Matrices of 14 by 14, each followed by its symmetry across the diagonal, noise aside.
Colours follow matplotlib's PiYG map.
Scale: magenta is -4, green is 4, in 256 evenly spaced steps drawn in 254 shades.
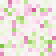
neither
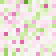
neither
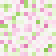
symmetric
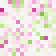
neither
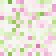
neither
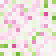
symmetric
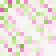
symmetric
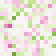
neither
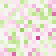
symmetric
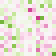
neither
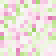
symmetric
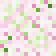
symmetric
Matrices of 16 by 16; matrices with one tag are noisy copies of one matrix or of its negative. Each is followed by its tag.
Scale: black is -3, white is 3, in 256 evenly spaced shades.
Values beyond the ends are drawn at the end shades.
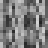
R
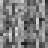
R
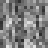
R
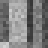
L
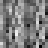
R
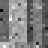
L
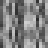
R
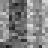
L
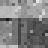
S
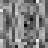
R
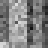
L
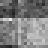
S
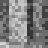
L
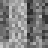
L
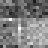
S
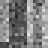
L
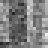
L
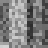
L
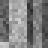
L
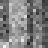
L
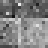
S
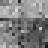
S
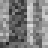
L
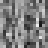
R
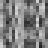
R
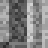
L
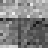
S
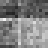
S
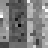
L
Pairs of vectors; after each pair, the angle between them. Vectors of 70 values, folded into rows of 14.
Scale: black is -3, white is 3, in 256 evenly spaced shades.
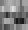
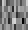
orthogonal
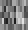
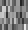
partly opposed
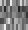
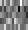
nearly parallel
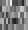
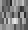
nearly opposite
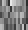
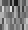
partly opposed
